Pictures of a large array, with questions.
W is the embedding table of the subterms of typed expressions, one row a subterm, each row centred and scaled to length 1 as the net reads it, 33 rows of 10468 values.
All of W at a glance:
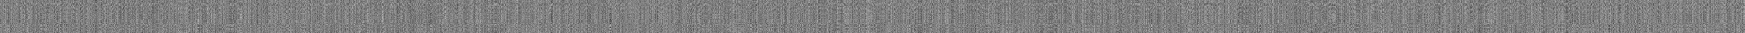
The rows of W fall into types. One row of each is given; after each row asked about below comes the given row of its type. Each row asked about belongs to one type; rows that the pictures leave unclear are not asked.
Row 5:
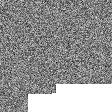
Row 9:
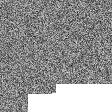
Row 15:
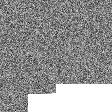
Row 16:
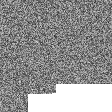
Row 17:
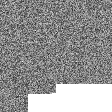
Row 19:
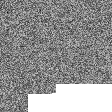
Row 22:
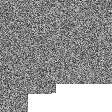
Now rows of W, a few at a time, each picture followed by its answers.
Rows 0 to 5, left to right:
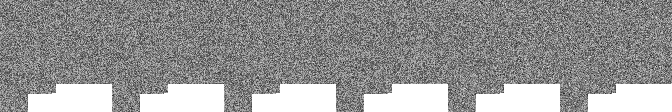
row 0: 22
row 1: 16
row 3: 15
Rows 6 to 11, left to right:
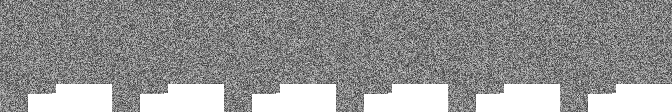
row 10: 22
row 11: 16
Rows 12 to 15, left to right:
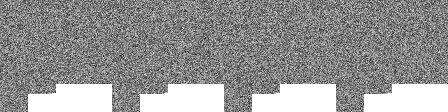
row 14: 17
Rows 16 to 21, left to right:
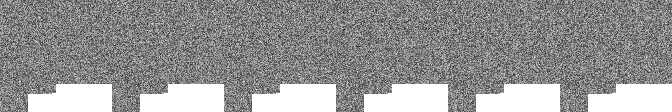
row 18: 16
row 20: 22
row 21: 22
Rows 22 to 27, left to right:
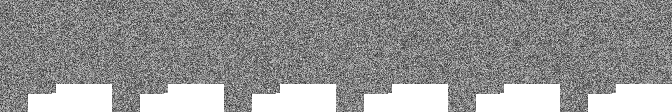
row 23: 19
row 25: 9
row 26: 16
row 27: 19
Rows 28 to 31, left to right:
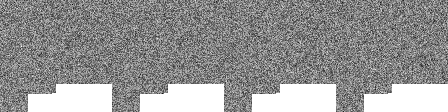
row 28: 9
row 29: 9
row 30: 9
